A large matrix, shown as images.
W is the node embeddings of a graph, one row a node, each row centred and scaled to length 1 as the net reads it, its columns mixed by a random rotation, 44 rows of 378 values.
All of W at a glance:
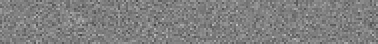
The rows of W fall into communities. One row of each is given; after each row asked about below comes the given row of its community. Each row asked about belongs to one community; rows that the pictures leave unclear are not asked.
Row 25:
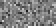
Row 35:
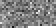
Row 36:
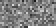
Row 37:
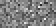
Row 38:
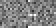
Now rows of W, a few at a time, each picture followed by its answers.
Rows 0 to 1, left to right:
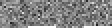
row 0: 25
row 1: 35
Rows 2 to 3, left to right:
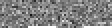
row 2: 36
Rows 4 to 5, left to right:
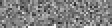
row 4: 25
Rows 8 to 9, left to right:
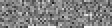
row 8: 36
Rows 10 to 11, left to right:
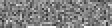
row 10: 37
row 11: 25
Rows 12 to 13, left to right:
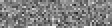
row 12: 36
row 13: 25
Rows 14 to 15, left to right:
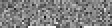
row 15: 37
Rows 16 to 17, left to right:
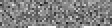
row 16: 37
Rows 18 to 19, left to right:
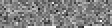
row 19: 38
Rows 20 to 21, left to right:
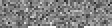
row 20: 37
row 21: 36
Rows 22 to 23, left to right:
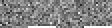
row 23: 25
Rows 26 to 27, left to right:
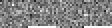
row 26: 36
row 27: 38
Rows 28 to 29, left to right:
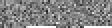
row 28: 37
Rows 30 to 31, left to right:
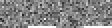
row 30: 37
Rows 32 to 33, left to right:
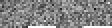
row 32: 38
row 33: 37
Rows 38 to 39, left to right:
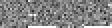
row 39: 25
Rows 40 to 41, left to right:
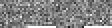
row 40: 25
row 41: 38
